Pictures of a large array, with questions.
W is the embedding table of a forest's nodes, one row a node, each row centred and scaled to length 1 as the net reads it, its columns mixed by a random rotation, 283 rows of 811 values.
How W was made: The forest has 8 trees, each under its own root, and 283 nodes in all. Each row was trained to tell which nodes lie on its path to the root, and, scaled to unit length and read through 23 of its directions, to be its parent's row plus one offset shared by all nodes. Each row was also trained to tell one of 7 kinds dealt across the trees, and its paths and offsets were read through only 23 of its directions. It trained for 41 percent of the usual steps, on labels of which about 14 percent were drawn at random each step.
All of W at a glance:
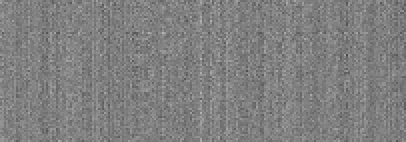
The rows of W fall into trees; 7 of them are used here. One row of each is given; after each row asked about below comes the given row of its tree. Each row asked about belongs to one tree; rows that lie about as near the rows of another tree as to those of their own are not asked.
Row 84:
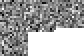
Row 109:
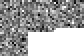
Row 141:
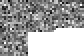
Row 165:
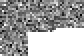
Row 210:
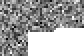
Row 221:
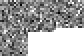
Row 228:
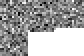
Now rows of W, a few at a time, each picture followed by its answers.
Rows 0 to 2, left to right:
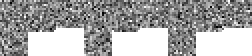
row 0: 84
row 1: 165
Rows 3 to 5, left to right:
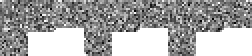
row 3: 165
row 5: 221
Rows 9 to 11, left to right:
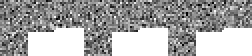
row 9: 165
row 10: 165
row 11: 210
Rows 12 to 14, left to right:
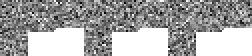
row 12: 228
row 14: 228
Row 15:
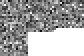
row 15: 141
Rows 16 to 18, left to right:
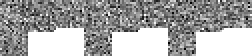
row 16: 210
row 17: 109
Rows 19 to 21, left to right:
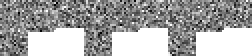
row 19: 109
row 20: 210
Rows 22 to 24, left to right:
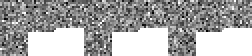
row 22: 141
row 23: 228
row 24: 165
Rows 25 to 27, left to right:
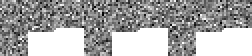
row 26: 165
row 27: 109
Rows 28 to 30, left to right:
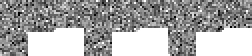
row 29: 221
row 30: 141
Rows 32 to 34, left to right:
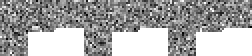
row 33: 84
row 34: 141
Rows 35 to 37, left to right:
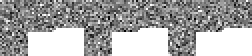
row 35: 165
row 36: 109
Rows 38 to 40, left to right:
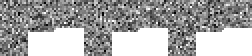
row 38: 228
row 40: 228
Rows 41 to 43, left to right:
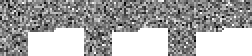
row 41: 228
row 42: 210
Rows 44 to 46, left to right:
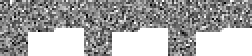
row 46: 221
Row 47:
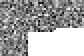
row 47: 165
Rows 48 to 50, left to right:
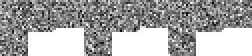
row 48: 221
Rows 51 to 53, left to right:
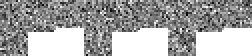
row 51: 165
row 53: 228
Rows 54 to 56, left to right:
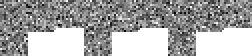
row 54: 165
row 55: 109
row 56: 228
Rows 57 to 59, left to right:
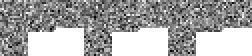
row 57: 84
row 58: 165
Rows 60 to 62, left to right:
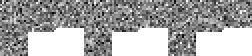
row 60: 141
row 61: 165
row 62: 228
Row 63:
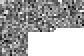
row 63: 109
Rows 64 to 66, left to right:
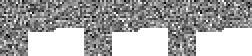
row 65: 228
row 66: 228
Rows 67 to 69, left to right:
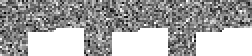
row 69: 228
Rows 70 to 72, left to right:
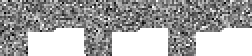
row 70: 141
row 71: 210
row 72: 221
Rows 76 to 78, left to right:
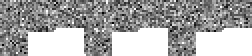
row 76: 109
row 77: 141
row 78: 109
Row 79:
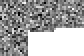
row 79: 228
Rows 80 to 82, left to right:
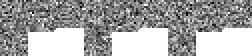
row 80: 228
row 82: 228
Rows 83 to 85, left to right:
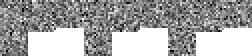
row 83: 228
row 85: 165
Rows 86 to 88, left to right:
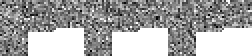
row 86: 210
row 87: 210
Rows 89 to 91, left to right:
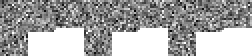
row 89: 228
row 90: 165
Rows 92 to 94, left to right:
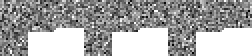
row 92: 210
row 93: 210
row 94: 221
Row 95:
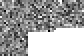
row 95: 210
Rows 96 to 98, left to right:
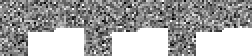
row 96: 210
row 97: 165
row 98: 141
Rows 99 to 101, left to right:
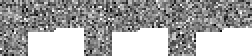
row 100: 210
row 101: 228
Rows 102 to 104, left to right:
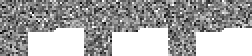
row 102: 228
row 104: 165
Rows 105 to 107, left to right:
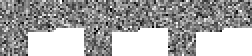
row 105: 210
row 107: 210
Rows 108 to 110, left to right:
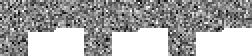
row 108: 165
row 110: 141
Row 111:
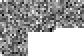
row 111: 165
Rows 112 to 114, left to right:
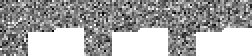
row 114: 210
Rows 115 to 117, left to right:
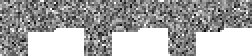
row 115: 141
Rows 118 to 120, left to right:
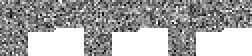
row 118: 228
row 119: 210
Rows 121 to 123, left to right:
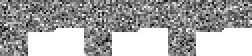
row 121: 141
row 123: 141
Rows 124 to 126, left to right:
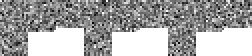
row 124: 84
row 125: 221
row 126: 228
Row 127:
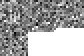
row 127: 141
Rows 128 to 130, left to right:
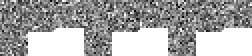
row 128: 221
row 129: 141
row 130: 165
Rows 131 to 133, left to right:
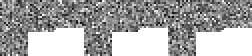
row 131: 210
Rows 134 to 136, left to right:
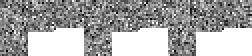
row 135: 141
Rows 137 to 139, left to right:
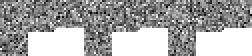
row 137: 210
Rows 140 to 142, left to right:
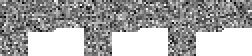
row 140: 165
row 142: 141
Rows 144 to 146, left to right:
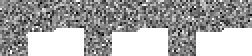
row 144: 165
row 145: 221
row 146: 228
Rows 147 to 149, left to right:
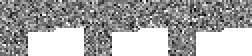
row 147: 228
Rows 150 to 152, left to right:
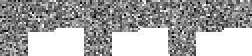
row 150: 228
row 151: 228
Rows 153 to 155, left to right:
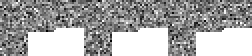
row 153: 109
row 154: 228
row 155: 141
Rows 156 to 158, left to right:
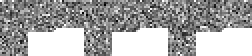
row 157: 221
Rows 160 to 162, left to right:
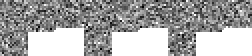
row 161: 109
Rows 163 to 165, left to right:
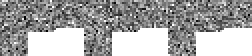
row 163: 109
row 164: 210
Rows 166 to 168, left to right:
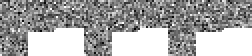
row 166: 141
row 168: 165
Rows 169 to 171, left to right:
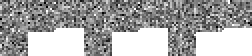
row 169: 141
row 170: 141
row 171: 210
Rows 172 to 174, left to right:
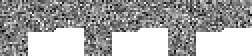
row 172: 141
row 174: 210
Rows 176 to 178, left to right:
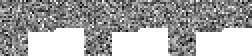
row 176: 228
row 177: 165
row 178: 165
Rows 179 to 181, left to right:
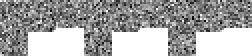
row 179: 165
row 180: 165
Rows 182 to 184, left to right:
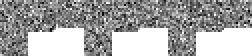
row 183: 228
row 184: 210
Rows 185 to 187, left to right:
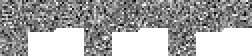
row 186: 141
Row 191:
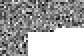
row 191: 165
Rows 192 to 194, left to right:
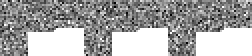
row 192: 141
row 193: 221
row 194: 165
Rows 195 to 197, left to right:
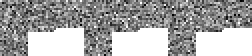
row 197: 109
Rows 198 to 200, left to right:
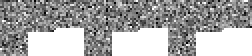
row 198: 141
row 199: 228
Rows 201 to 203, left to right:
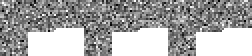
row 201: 141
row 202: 210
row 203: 141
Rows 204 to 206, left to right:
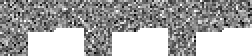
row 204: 210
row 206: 228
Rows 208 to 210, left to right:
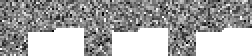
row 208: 141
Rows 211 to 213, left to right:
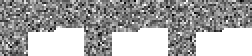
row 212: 210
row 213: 109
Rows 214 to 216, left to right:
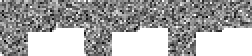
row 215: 165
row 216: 210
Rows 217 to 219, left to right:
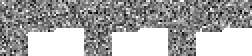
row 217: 141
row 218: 210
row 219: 141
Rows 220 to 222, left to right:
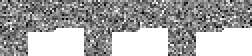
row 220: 141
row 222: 84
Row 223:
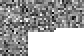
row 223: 210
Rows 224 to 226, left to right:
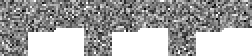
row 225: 210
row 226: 165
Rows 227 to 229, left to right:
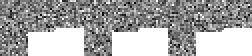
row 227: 228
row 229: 165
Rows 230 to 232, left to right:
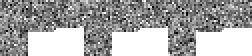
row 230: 228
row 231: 109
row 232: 165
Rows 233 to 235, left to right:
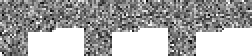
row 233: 165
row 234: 210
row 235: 141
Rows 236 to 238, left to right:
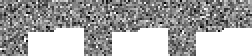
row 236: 165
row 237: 210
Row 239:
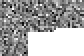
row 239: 165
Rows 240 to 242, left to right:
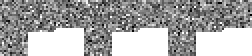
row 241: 221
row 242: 228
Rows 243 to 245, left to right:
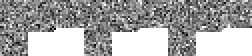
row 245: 221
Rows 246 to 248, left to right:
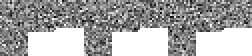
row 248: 210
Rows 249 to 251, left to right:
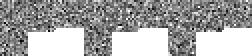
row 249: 210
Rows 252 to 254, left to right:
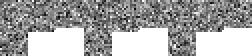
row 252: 210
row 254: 84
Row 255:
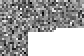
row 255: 221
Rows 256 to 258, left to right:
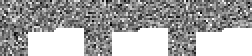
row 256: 210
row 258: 228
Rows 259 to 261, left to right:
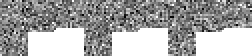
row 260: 228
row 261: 165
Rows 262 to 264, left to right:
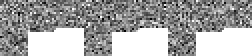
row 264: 210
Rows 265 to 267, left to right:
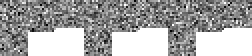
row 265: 228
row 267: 141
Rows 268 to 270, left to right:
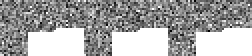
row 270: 141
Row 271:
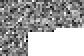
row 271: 228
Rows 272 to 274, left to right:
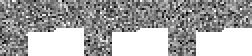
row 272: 141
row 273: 221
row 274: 165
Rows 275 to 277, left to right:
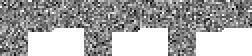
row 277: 109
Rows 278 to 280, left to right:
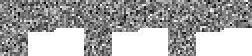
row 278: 210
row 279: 228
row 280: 165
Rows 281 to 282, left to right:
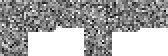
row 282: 210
